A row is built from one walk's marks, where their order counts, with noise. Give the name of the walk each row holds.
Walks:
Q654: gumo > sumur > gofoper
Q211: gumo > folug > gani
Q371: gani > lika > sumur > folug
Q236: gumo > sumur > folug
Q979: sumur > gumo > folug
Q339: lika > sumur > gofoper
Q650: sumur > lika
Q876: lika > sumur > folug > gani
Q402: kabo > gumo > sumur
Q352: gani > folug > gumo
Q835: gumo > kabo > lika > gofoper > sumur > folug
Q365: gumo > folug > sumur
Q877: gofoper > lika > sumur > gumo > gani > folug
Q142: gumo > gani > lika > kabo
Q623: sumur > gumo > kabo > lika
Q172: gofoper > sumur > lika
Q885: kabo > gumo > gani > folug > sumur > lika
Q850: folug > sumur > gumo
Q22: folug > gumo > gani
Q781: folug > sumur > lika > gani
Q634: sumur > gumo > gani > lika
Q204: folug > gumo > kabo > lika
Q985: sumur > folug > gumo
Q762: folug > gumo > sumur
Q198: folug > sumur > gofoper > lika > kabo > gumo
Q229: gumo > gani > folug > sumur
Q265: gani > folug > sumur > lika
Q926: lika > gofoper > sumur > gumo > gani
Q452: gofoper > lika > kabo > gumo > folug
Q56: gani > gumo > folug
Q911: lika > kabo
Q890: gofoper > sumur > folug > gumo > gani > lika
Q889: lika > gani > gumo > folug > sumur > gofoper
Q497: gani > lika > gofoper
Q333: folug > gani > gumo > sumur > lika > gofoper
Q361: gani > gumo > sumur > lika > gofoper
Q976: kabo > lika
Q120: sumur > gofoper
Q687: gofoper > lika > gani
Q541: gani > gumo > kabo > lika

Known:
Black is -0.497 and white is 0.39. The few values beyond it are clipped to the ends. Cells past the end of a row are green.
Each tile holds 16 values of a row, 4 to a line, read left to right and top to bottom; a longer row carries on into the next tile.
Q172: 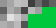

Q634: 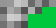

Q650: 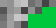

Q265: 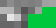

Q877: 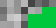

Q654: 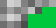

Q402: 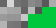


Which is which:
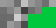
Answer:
Q876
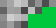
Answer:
Q623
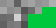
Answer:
Q889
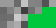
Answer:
Q339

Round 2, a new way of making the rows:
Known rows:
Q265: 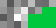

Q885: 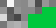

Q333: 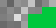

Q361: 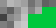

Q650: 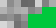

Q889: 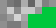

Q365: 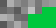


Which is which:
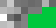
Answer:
Q976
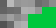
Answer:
Q229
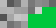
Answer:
Q497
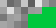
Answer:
Q926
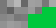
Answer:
Q979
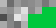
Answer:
Q371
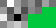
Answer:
Q402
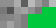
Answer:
Q985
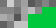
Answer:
Q142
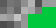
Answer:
Q22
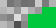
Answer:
Q876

